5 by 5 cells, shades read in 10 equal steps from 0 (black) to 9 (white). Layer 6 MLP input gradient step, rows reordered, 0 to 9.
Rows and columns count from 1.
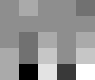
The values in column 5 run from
4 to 9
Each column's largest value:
6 6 8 5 9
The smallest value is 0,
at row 5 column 2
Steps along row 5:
down up down up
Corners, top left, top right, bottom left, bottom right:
5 4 6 9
